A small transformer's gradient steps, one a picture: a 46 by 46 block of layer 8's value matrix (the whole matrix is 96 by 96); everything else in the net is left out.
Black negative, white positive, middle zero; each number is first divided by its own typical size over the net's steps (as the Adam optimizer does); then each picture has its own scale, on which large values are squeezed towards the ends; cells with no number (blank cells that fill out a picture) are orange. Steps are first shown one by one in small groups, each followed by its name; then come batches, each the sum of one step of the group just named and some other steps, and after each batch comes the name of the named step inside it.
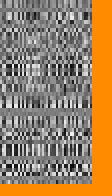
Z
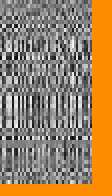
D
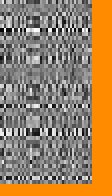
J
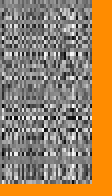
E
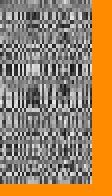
Z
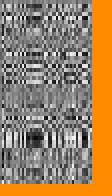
E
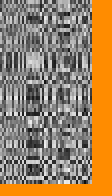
D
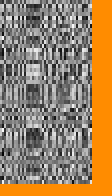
E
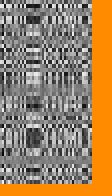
E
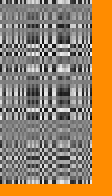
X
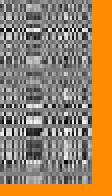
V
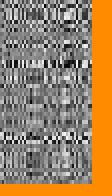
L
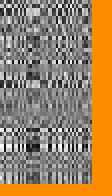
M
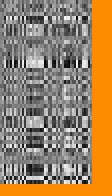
L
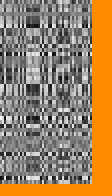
X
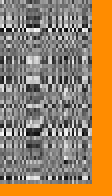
V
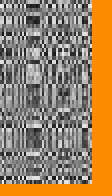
X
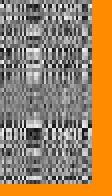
L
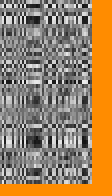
X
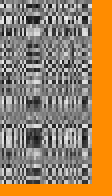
L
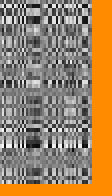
M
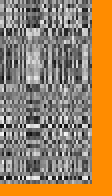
L
